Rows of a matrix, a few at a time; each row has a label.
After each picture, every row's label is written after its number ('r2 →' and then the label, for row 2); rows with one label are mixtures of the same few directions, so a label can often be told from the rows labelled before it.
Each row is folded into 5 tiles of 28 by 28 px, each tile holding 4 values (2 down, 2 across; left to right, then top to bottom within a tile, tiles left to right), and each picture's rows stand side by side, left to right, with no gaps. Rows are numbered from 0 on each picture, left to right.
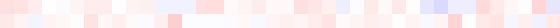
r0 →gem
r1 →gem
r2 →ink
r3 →gem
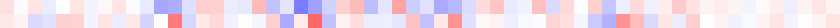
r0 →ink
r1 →gem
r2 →gem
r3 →gem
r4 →ink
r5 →ink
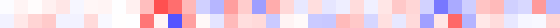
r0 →ink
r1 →gem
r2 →ink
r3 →gem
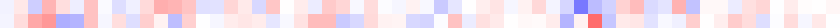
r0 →ink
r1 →gem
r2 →ink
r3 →gem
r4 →gem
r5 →ink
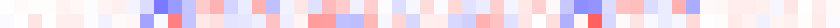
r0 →gem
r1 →gem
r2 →ink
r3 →ink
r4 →gem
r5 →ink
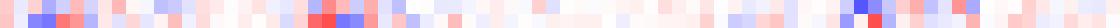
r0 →ink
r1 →gem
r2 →ink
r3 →gem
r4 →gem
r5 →ink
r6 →gem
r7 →ink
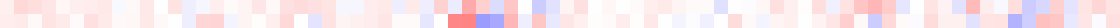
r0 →gem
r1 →ink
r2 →gem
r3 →ink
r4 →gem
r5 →gem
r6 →gem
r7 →ink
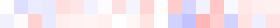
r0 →gem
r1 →ink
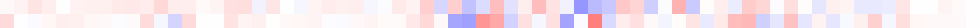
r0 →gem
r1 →gem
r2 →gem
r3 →ink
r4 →gem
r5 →ink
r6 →gem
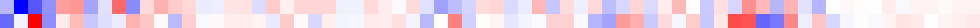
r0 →gem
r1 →gem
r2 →gem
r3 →gem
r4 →ink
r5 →ink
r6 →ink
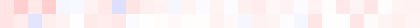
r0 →gem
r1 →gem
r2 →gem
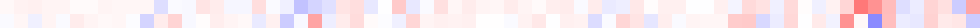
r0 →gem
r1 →gem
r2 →gem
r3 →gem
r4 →ink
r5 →ink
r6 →gem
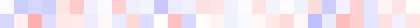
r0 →gem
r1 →gem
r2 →ink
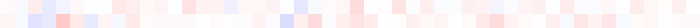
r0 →ink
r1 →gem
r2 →gem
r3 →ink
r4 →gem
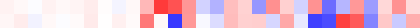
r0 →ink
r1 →gem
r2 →ink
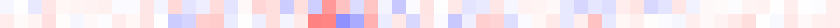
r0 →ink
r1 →ink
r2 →ink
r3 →ink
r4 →gem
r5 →ink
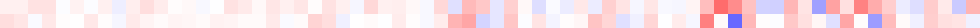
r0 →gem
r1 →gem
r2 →ink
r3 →ink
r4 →ink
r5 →gem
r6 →gem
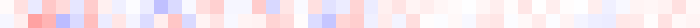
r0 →ink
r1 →gem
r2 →ink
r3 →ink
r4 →ink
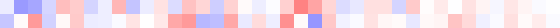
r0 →gem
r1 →ink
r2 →gem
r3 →ink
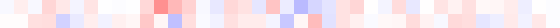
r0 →ink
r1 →gem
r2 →gem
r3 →ink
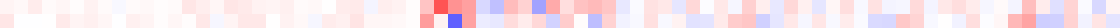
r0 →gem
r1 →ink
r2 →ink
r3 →gem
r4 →gem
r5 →ink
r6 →ink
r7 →ink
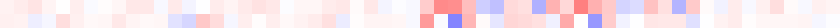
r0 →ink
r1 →ink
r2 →ink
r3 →gem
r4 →gem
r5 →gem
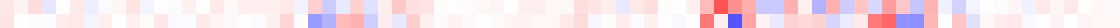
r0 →ink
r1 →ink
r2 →ink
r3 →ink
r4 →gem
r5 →gem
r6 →ink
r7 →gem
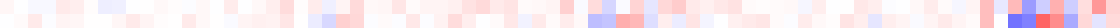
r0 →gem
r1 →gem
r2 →ink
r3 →ink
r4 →ink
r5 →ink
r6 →gem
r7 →ink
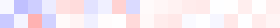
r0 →gem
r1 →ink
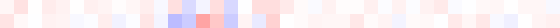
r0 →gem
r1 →ink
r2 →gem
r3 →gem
